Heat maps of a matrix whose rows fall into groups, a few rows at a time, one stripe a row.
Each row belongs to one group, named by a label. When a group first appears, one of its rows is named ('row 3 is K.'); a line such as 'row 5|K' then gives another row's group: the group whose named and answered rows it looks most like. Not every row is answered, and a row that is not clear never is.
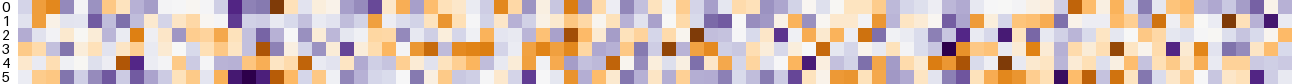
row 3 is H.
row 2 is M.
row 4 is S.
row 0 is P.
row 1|P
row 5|P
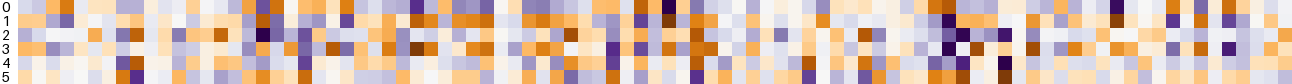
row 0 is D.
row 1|H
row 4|M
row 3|H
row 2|M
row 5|S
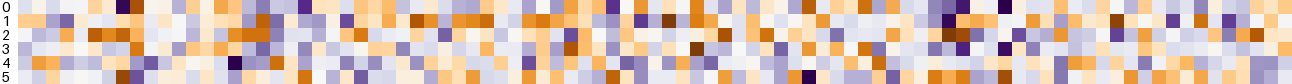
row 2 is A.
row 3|M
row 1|H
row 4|P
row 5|S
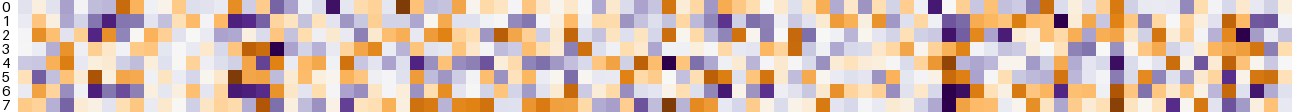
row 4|D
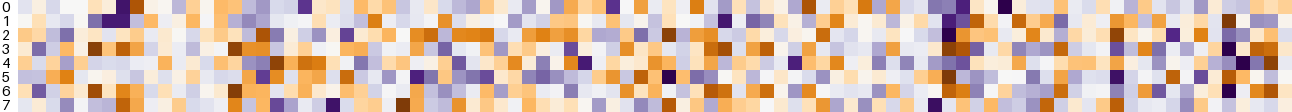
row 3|A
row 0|M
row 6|A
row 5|D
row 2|H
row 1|P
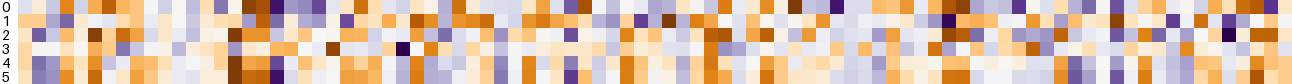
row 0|A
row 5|A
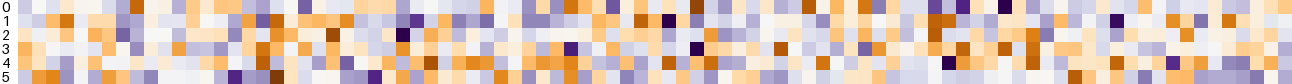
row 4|H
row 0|M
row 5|P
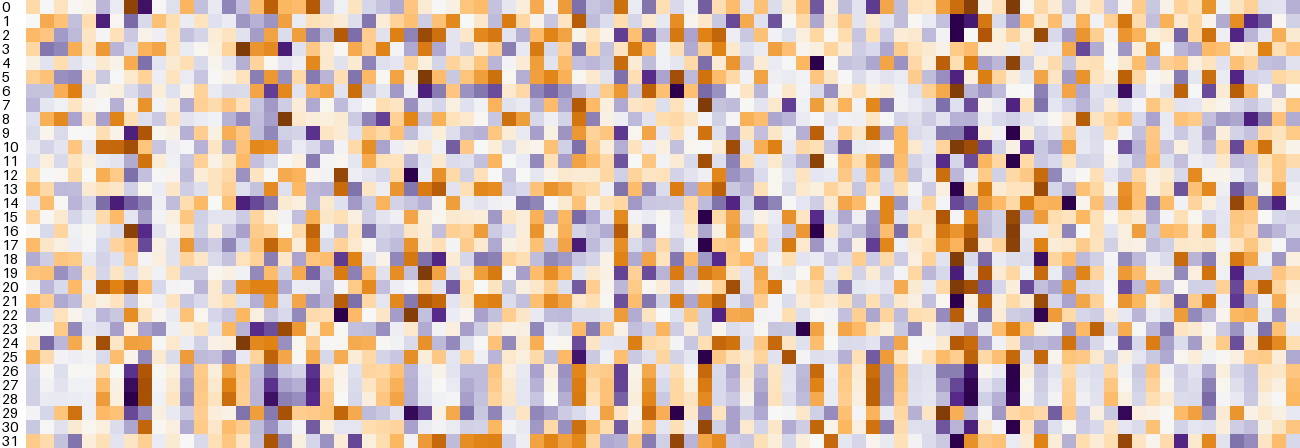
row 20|A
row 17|S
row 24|A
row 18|D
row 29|D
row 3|A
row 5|H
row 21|H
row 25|S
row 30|M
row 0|S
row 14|P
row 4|S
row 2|H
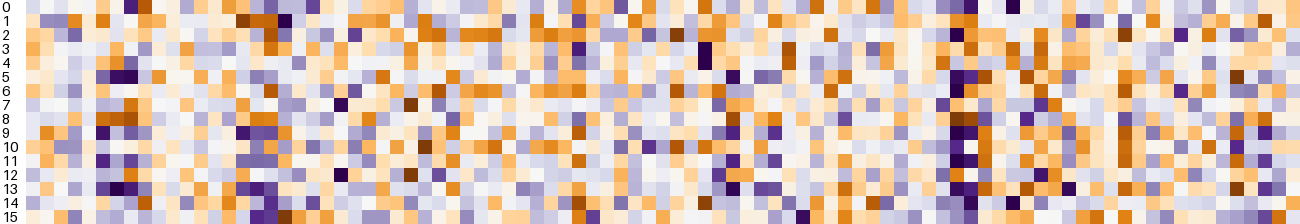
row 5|P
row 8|A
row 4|S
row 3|S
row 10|H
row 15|P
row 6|H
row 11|P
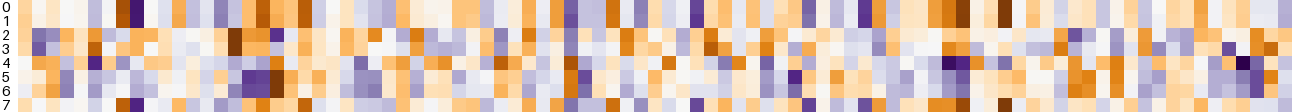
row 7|S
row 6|P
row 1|S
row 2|A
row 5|P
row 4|P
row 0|S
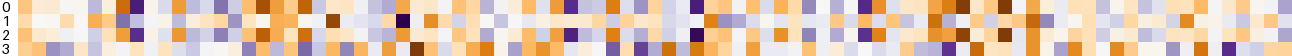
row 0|S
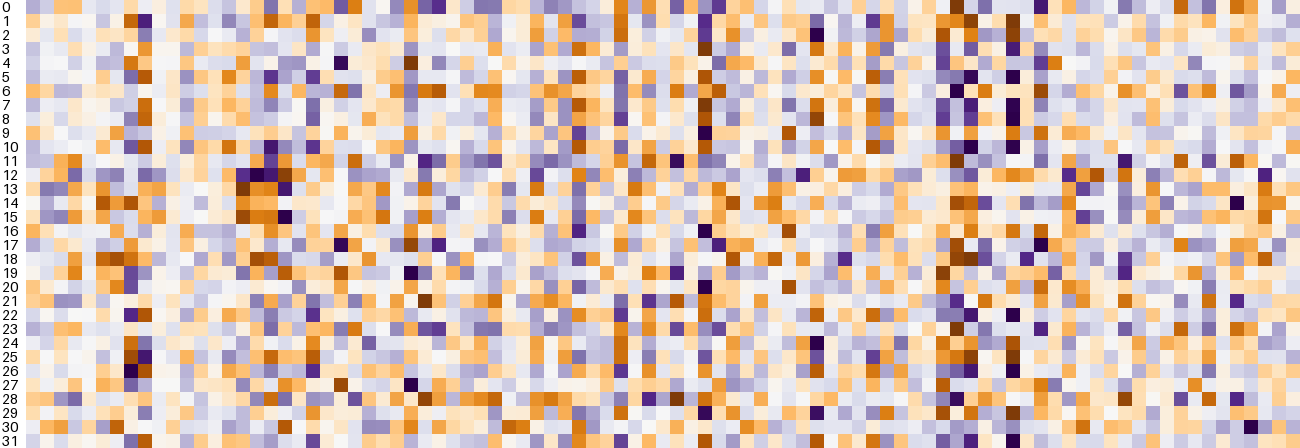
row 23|D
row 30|P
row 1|S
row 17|D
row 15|A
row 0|D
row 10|M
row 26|M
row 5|M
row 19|D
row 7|M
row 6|H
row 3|M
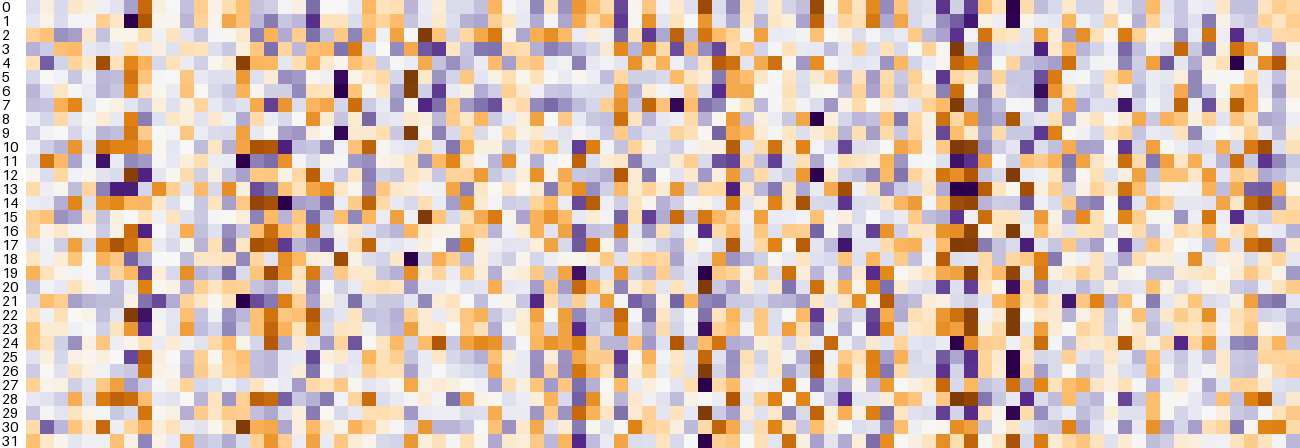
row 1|M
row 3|D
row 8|S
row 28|A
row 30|A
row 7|D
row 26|M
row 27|S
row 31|S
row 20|M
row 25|M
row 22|S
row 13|P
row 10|A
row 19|S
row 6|D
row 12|S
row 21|P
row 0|M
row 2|H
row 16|S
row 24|H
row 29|M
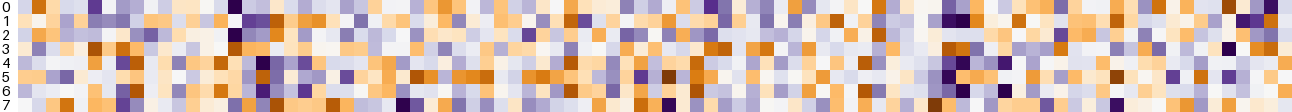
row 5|H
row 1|P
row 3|A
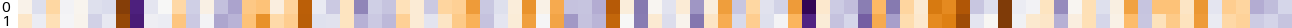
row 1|S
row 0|S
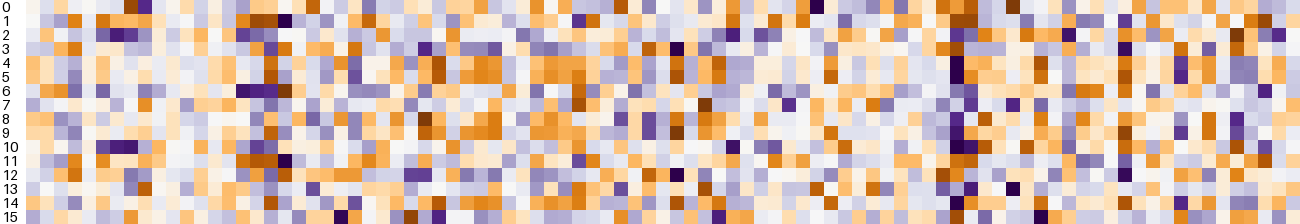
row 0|S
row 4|H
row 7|M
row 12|D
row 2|P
